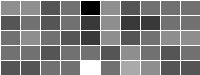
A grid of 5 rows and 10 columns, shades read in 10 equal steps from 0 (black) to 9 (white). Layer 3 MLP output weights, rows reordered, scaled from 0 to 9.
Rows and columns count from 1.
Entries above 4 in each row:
3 1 4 1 3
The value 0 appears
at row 1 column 5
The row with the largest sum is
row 5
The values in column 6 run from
3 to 5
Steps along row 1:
same down up down up down up same same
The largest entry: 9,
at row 5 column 5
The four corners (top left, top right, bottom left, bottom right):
5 4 3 3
